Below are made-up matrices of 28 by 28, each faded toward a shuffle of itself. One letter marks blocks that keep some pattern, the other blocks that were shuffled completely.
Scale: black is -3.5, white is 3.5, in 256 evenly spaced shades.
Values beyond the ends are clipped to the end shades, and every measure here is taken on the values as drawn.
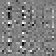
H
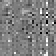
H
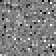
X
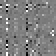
H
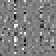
H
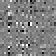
H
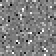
X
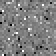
X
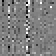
H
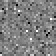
X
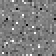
X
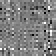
H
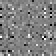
H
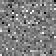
X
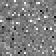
X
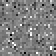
X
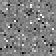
X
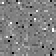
X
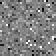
X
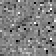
X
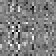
H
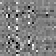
H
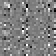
H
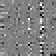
H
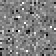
X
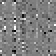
H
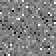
X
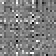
H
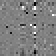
H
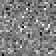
X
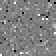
X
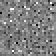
X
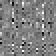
H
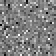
X
